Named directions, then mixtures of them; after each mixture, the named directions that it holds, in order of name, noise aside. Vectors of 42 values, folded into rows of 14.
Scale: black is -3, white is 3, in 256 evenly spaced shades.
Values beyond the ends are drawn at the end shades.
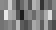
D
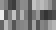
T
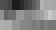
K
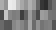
D, K, T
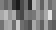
D, K, T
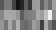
D, K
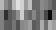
D, K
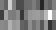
D, K, T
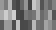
D, T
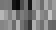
D, K, T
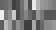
D, T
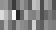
D, T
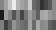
K, T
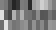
K, T
